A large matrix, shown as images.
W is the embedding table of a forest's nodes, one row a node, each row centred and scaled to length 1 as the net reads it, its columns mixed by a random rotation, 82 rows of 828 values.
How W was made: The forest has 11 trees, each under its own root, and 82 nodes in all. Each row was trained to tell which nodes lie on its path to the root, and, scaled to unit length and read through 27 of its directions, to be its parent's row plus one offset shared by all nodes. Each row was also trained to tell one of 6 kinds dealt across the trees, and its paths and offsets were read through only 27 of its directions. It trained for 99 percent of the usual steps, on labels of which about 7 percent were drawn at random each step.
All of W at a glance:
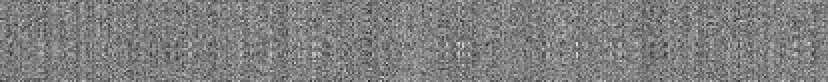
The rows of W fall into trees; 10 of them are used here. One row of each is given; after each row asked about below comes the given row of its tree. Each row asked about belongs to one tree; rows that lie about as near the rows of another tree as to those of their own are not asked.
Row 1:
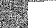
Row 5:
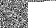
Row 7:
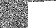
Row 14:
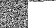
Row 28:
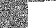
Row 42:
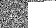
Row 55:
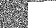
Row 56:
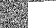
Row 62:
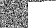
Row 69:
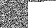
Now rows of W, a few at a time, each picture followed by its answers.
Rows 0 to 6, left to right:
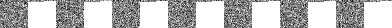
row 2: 28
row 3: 55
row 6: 62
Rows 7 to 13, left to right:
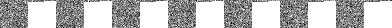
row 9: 55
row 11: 62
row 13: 55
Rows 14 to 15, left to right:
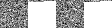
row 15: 62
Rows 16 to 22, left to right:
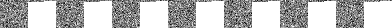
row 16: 56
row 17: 5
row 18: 28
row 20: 56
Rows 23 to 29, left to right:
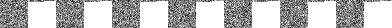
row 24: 62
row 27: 14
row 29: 62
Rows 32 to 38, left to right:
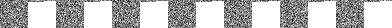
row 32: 55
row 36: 28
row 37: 56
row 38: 1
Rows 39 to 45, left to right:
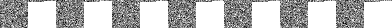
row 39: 55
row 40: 56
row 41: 1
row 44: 69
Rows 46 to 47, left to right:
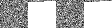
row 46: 55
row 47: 62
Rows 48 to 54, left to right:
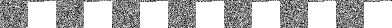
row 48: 5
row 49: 69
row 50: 28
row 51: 55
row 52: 28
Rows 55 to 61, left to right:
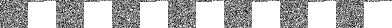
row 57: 62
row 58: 56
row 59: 69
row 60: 28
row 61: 55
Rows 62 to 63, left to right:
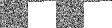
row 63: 55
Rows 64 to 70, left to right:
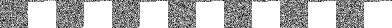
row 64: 1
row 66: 28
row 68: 14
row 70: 62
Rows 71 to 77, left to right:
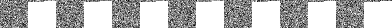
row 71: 69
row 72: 5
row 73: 62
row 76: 28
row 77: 28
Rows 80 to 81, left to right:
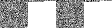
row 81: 56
